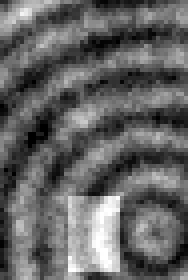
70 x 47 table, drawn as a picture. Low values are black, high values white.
The bottom middle is the ninth with the highest average. Overall the values sit about 40% of the way up the scale. In the bottom middle lies a patch that is higher than the rest. The middle left is the ninth with the lowest average. Concentric rings centre on the bottom right.
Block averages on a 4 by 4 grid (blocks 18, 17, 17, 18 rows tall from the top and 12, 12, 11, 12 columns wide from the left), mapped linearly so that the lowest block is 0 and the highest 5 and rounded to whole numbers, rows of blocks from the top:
3 1 0 2 | 0 2 1 1 | 1 2 2 1 | 2 5 5 1
